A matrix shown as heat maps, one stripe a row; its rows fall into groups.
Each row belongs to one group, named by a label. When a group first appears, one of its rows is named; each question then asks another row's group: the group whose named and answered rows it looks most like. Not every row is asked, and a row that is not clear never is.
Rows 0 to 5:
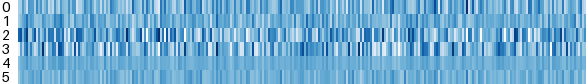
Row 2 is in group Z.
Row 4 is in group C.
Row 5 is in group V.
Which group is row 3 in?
C
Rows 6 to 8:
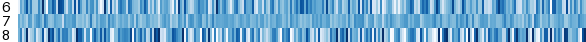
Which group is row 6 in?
C
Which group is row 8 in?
Z
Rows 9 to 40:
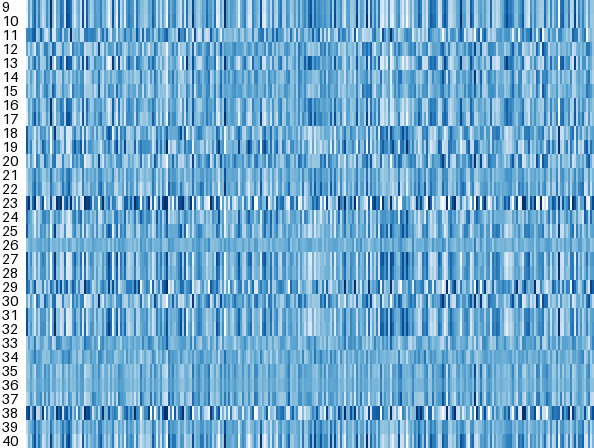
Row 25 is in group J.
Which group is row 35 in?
V
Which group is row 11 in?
Z
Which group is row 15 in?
V
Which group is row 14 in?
V
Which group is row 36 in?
V
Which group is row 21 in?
C
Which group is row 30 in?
V
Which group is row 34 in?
C
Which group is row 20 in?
V
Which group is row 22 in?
C
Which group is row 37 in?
V
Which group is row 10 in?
C
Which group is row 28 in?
J
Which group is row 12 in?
V
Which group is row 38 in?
Z
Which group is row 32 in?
J
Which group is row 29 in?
Z
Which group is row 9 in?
C
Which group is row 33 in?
Z
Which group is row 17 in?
C
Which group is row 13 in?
C
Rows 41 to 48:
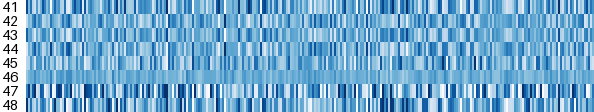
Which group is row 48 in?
J
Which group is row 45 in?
V
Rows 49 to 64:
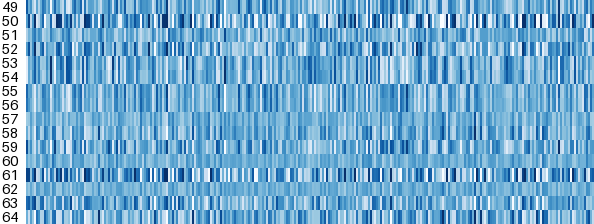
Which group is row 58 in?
V
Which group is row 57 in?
V
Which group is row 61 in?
Z
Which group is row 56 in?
J
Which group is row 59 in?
J
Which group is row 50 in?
Z
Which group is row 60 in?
V
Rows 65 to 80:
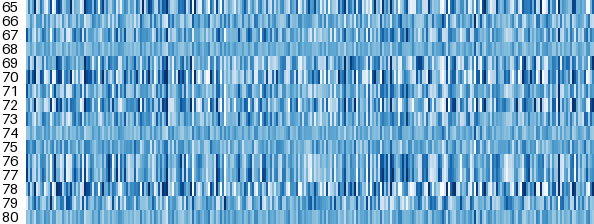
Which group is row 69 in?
Z
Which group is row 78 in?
Z
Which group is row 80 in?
V
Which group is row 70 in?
Z
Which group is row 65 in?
Z
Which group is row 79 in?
C
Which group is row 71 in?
J
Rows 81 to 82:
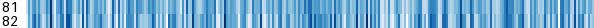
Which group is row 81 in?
C
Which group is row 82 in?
C
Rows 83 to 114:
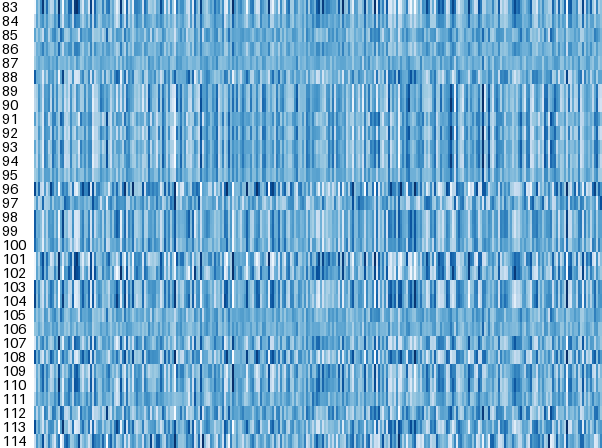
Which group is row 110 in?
C
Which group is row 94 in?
V
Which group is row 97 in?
Z
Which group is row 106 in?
V
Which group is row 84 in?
C
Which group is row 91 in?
V
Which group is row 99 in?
J
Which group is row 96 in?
J
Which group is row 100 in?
J
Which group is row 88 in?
J
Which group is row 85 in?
V
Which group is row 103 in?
J
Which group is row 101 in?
C
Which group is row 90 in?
V
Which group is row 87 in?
V
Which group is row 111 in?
C
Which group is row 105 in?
V
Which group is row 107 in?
C
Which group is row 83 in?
C
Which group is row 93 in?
V
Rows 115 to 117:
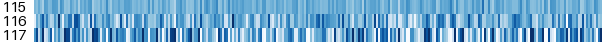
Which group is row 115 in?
V
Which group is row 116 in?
C
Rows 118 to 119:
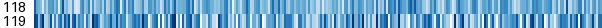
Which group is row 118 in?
J
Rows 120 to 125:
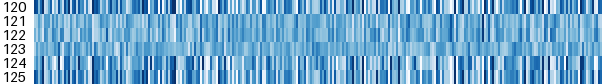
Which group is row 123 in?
C
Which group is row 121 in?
V
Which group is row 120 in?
Z
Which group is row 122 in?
V
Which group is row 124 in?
Z
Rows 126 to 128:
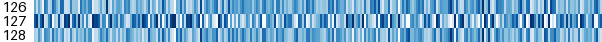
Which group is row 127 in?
Z
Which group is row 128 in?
V
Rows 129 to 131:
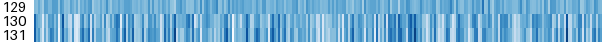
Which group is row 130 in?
J
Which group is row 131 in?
J
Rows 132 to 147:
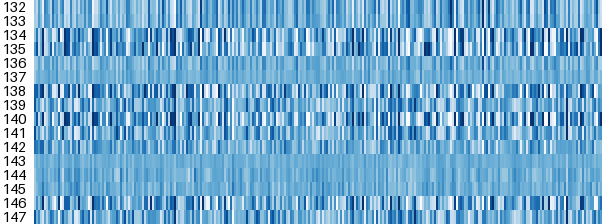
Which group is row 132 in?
V
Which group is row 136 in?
V
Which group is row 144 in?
C
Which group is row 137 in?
V
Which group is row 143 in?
C
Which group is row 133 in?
V
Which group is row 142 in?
Z
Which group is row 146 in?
Z
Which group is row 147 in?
J
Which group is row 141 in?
J
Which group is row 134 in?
Z
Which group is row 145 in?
C
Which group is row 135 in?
Z
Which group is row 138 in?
Z
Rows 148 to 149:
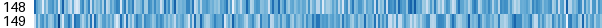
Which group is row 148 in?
J
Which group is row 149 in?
C
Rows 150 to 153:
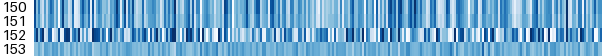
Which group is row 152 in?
Z
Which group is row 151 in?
J
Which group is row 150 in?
J
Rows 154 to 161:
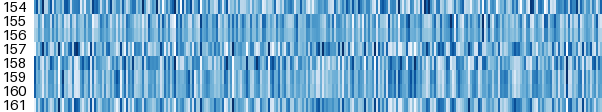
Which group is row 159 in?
J
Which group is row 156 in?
V
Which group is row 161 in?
C
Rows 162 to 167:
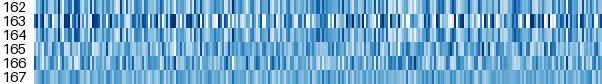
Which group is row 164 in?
C
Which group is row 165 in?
V
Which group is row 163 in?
Z
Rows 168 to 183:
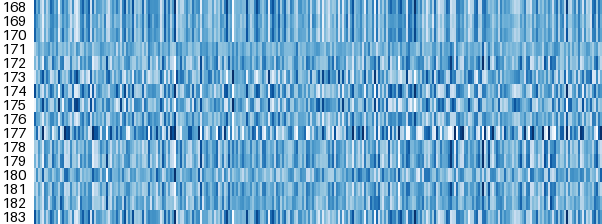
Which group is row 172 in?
V
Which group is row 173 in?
C
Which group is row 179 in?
V
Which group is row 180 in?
Z
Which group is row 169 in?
J
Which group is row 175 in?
C
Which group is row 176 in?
J
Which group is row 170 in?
J
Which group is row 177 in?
Z
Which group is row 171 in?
V
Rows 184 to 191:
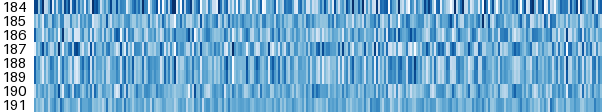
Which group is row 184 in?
Z
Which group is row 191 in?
V
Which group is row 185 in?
V
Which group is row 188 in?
J
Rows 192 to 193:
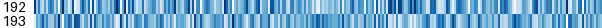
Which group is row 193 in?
C
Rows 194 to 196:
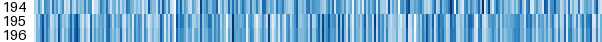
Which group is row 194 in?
V
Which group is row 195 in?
C
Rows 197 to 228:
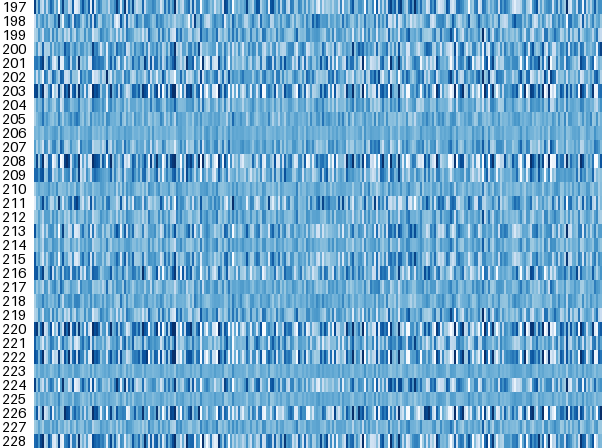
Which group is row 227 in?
V
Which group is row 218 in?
C
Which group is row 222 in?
Z
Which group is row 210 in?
V
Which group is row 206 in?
V
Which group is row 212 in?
V
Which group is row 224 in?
J
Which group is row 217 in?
V
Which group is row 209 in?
Z
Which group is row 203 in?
Z
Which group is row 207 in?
V
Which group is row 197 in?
J
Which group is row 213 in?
J
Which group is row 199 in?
V
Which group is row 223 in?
C
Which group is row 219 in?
V
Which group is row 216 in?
Z
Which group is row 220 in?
Z
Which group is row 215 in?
J
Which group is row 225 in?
C
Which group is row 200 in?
Z
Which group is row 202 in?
V
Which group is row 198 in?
C
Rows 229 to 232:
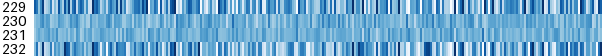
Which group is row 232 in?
Z
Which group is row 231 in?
V
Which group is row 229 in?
Z
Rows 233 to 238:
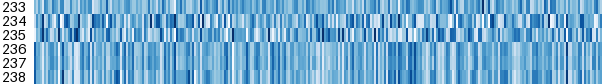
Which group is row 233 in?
V
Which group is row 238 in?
J
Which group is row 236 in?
J
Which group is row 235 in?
C
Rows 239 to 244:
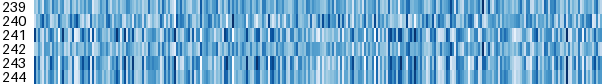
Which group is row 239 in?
V
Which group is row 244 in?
J
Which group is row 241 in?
J
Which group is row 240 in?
C
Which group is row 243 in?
J
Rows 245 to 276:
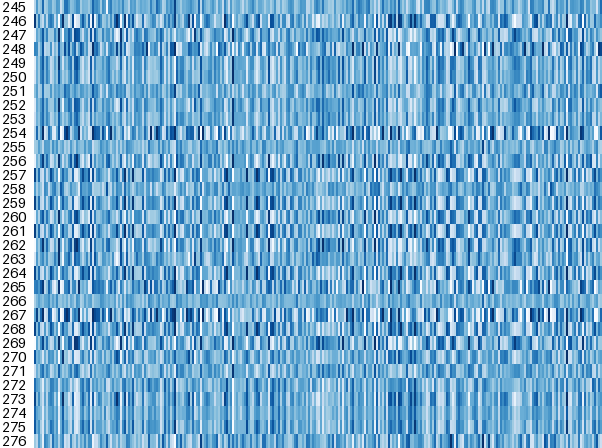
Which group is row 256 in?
C
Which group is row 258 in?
V
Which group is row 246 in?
J
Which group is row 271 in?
C
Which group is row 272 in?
J
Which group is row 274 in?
J
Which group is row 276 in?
V
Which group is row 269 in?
C
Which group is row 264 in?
J
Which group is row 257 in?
J
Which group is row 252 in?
C
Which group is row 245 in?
Z
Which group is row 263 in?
C
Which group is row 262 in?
C
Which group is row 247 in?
C
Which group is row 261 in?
J
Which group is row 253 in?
C
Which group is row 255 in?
V
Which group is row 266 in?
V
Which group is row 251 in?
Z
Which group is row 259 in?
J
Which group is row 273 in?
J
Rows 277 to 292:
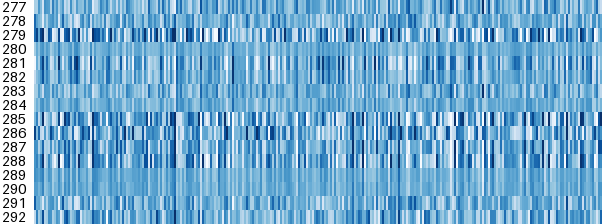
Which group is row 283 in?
V
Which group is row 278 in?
J
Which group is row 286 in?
J
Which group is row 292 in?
Z
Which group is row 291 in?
J
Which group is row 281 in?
C
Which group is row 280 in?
C
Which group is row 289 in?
Z
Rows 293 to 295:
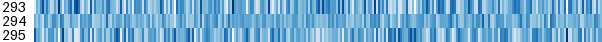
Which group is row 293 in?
C
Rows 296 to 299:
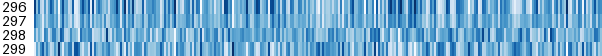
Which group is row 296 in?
J
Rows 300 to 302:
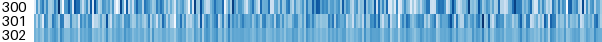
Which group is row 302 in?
V
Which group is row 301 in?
V
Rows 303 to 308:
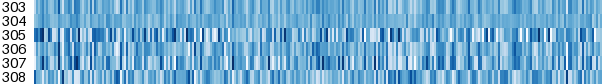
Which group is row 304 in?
C
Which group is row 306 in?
C
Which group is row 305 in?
Z
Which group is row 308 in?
J
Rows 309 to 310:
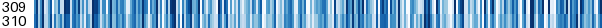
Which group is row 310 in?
Z
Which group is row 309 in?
Z
